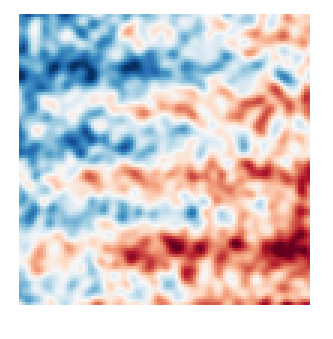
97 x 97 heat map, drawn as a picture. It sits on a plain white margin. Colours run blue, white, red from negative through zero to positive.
Histogram: bell-shaped. Mirror symmetry: none. Ninth with the lowest average: top left. Slope: up to the bottom right. Stripes: horizontal, repeating 4 times.
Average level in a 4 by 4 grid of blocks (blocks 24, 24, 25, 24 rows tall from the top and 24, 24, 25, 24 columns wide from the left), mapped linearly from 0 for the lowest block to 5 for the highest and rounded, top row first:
0123
1234
2334
2445
